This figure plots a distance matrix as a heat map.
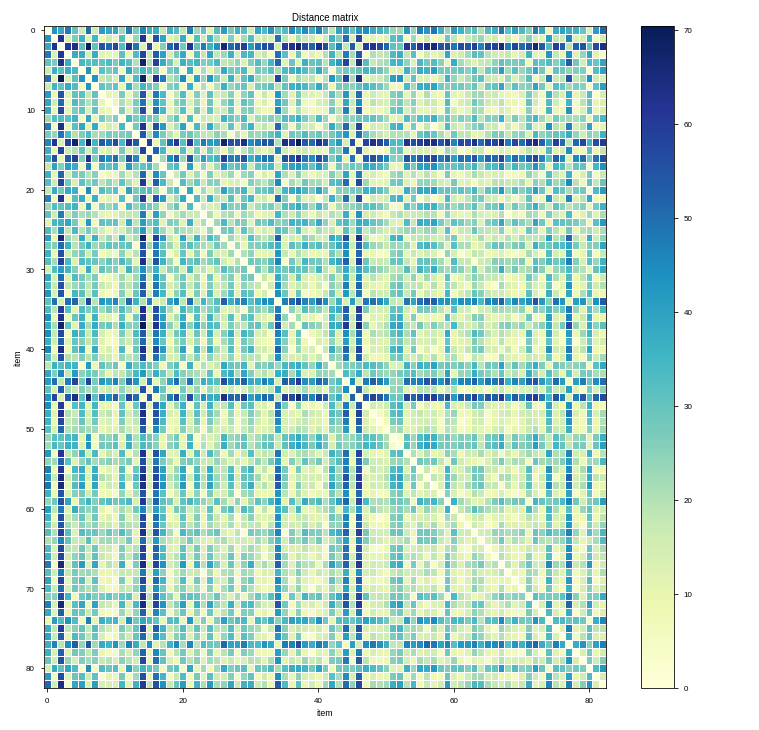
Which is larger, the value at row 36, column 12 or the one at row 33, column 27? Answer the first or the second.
the second
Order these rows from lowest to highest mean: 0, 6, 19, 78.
78, 19, 6, 0
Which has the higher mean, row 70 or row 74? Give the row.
74
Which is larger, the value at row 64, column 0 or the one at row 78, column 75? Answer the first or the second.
the first
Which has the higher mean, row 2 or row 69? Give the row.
2
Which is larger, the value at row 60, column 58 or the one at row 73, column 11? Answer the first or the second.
the second
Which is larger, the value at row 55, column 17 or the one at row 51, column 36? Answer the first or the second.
the first
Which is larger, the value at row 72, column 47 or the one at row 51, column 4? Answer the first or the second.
the second
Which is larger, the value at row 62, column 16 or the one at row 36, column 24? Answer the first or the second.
the first
